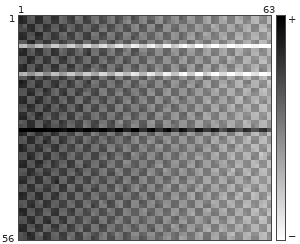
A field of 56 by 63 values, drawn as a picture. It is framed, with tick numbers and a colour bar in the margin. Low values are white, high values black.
The top right is the ninth with the lowest average. There is an overall slope up to the left. The values follow a bell shape. Rows 8, 15 and 29 stand out from the rest.
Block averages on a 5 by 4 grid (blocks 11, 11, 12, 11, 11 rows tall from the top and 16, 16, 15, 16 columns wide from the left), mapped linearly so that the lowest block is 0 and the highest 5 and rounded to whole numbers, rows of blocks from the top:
4310
4310
5421
5320
5320
